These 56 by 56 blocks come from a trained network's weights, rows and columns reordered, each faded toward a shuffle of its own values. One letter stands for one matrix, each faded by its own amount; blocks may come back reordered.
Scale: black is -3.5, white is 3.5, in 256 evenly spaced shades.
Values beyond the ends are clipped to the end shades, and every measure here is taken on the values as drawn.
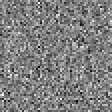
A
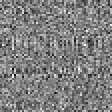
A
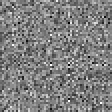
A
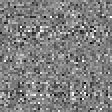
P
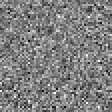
A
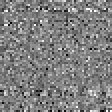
P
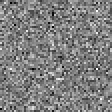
A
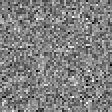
A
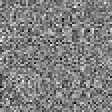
A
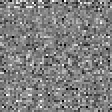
P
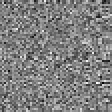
A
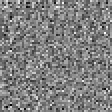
A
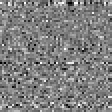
P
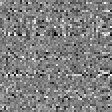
P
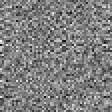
A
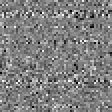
P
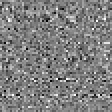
P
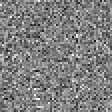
A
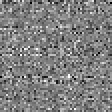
P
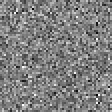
A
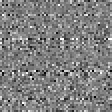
P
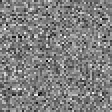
A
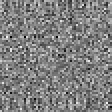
A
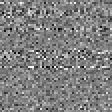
P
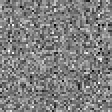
A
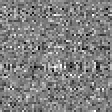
P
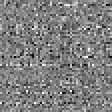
P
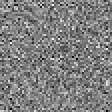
A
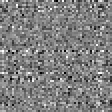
P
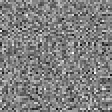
A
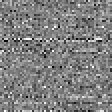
P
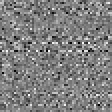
P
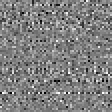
P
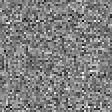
A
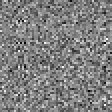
A
